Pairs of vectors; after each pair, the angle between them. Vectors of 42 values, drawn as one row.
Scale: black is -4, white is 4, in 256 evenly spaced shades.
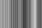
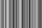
partly aligned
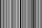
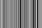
partly aligned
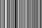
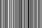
orthogonal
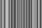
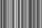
orthogonal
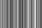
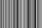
nearly opposite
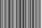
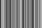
partly aligned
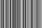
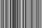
nearly parallel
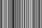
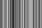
nearly parallel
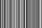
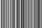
orthogonal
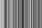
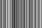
orthogonal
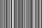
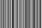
nearly opposite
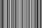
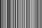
partly aligned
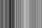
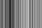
nearly parallel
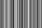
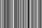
nearly opposite
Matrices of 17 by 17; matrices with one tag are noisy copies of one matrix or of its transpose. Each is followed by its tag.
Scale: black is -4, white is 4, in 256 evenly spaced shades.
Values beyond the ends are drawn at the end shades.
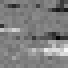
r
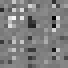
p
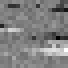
r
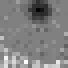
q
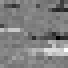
r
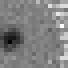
q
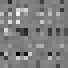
p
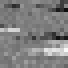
r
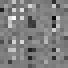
p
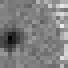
q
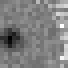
q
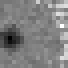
q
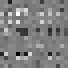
p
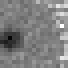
q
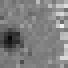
q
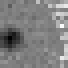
q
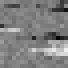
r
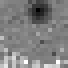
q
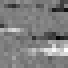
r
